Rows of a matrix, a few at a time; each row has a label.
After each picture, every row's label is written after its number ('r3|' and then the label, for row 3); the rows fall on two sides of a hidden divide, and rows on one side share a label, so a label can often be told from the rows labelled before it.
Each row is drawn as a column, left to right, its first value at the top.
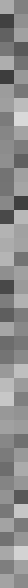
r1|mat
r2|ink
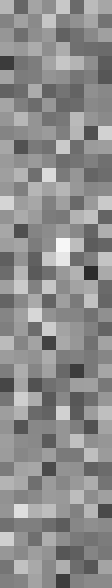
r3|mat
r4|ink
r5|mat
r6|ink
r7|mat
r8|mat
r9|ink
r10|mat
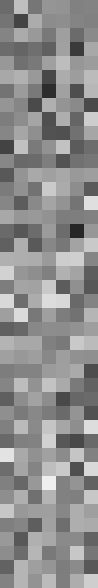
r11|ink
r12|mat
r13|ink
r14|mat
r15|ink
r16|ink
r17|mat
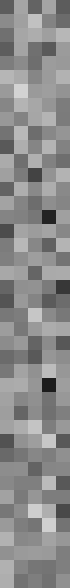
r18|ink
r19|mat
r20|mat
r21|mat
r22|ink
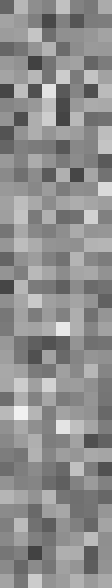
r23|ink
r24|mat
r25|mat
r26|mat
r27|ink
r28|mat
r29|ink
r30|mat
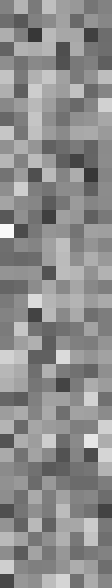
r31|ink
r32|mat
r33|mat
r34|mat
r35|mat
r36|mat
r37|mat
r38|mat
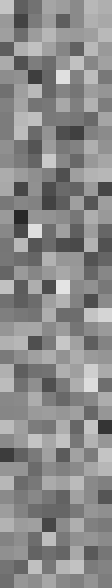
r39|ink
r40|mat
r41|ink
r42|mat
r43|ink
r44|ink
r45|mat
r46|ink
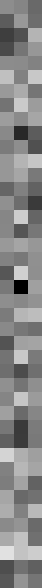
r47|ink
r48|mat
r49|ink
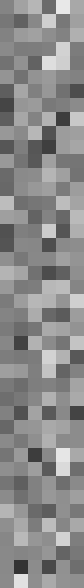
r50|ink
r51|mat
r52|mat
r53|ink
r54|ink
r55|mat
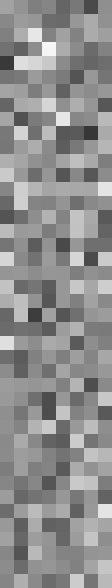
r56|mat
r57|mat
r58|ink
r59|mat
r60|ink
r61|mat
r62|ink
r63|mat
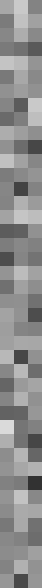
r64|mat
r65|ink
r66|ink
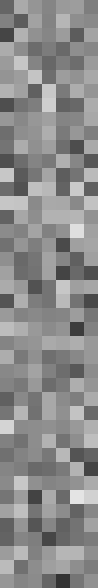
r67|ink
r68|ink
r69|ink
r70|mat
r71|ink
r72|mat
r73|mat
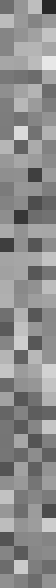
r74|ink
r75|mat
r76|ink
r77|ink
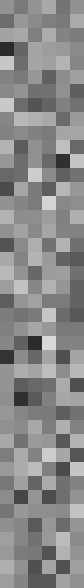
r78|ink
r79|ink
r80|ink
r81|ink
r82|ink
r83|ink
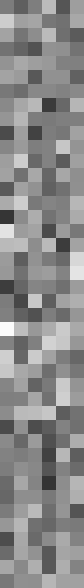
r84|ink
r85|ink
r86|ink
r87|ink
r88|ink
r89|mat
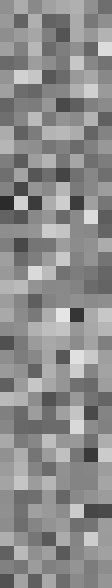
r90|mat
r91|ink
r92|ink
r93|mat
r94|mat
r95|ink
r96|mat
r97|mat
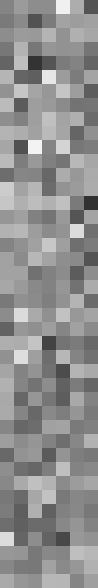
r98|mat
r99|mat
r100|mat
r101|mat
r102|mat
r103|ink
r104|ink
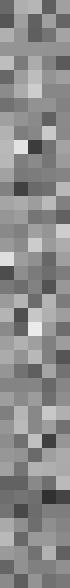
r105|mat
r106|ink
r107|mat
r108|ink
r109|mat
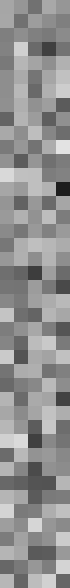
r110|mat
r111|mat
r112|ink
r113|mat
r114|ink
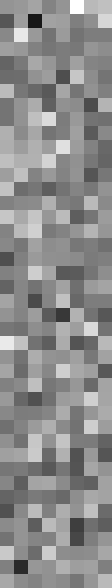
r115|mat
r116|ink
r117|mat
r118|ink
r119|ink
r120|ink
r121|ink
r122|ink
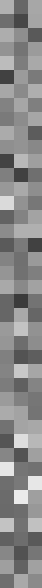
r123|ink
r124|mat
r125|ink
